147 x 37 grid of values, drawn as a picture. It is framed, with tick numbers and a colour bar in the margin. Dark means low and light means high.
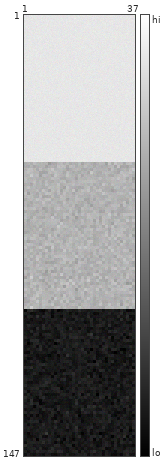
It is made of 3 by 1 panels. Panel 1,1: very high, flat. Panel 2,1: high, fine-grained, faint in contrast. Panel 3,1: very low, fine-grained, faint in contrast.
